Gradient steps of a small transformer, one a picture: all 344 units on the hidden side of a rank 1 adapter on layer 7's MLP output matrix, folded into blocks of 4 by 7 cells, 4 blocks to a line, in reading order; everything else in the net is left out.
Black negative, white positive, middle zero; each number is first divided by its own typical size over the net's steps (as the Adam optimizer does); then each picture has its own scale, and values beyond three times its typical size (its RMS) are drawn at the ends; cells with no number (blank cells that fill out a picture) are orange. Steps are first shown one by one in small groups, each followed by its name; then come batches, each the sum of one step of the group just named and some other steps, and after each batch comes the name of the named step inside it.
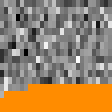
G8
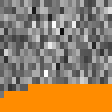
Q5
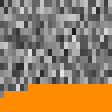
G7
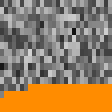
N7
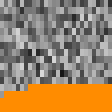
G8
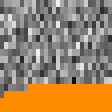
G7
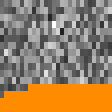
Q5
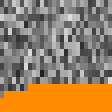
G7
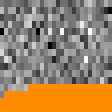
N7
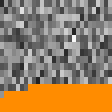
G7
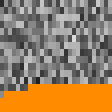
G8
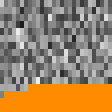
G8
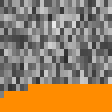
Q5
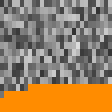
G7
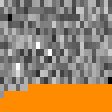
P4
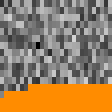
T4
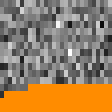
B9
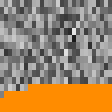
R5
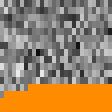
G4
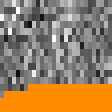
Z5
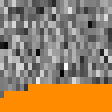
G4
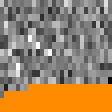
P4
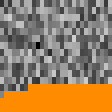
T4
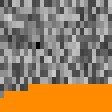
T4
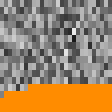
R5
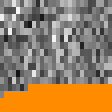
Z5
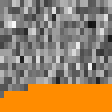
B9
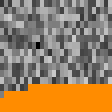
T4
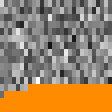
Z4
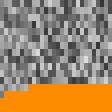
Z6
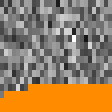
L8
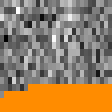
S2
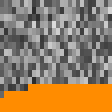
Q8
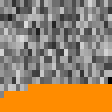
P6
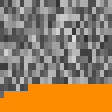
L8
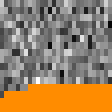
Z4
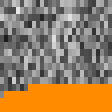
S2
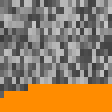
Q8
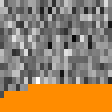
Z4
